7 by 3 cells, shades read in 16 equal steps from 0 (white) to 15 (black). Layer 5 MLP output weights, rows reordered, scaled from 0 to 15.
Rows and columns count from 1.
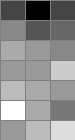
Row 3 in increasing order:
5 6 7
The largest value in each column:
11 15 11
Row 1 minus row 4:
5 9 8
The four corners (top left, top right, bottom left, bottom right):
11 11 6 2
